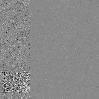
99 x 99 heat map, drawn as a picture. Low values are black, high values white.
There is no overall slope. A vertical seam about 30% of the way across splits the table, and the right part is calmer. The grain is fine, like static. Neither half mirrors the other. No regular stripes run through it. Values change most from cell to cell in the bottom left. An odd patch, rougher than its surroundings, sits in the bottom left. A few values lie far out on both sides of the bulk.
